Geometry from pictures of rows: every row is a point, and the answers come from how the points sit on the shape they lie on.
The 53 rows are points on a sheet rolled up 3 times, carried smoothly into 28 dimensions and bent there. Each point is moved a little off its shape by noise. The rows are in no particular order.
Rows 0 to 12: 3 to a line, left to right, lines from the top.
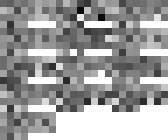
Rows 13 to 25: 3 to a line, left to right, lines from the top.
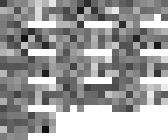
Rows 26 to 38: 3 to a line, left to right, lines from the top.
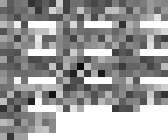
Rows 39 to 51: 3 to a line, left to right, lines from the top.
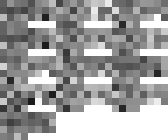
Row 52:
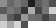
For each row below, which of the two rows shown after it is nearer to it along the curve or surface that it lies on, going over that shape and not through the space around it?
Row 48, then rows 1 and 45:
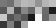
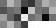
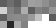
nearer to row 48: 1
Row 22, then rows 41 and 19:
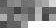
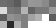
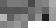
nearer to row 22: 19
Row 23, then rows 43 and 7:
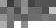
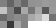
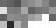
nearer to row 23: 43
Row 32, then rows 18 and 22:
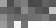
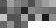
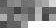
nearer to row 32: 18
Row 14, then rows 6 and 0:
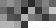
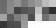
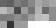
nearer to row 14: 6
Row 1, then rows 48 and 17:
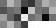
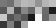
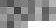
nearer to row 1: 48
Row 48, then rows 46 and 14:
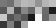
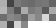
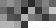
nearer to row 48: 14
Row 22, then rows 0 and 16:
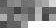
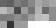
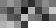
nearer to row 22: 0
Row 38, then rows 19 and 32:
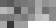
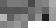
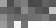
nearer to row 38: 32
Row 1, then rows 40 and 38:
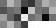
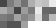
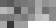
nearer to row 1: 40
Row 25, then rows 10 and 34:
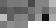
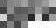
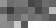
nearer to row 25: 34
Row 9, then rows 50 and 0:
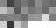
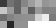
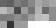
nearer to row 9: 0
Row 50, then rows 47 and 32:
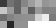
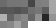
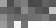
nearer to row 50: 32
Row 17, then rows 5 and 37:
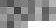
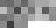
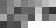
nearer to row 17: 5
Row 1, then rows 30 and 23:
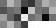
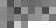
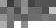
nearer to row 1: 23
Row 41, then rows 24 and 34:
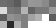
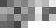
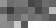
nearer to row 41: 24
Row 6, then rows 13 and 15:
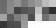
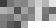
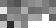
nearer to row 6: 13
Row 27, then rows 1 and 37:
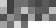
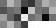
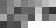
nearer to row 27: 1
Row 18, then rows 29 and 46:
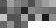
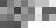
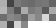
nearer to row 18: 29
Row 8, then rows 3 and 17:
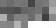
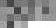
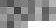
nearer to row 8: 3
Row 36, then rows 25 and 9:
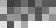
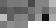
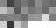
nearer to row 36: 9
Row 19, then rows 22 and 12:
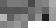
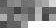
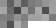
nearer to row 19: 22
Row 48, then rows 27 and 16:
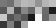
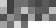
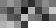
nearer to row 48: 16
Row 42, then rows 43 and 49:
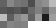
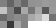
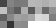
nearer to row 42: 43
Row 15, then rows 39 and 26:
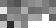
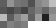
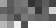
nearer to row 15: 26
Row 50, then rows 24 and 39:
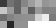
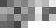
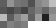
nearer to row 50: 24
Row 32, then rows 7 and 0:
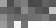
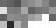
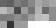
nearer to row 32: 0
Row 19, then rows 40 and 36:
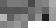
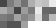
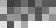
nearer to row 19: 40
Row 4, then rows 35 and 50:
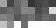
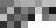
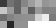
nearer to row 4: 50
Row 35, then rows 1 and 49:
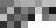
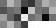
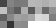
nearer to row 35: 1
